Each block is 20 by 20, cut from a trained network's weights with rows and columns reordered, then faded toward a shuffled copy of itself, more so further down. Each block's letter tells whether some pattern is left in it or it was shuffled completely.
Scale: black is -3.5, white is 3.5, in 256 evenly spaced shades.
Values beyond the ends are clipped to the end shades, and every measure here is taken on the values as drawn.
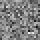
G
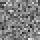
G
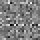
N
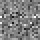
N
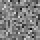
G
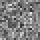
N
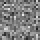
N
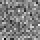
G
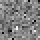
G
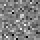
G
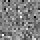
G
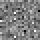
N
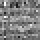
N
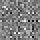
N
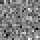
G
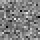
G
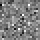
G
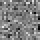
G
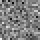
G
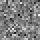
G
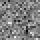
G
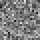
G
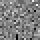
G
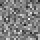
G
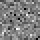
G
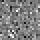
G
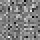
N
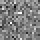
G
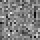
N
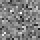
G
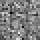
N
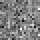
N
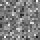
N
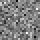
G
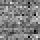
N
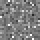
G
